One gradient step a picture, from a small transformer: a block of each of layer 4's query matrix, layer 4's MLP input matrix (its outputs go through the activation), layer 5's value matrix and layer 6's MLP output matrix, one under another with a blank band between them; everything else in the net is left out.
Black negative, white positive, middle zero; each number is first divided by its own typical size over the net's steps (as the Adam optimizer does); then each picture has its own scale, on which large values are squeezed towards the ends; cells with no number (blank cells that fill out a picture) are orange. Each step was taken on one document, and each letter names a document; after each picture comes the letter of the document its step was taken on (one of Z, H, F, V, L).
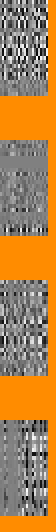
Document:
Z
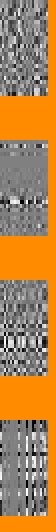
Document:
Z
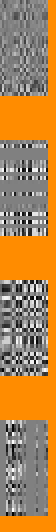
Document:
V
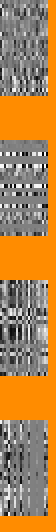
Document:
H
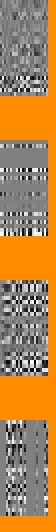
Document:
V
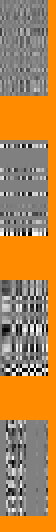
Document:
V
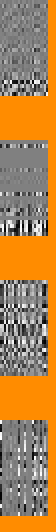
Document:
Z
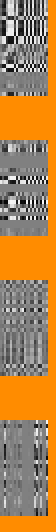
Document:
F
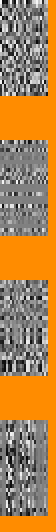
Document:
H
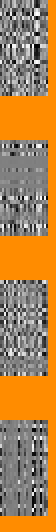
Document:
Z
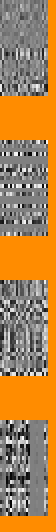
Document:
H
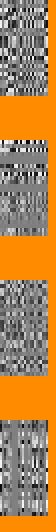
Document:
F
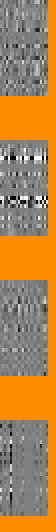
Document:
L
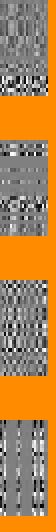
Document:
Z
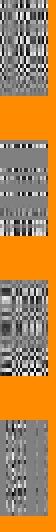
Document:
V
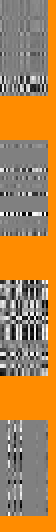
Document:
H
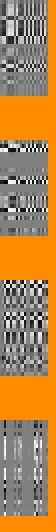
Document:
F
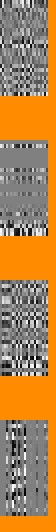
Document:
V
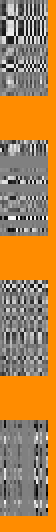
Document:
F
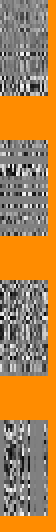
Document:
H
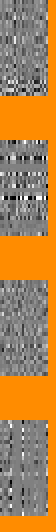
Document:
L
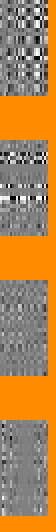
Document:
L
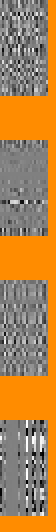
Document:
Z
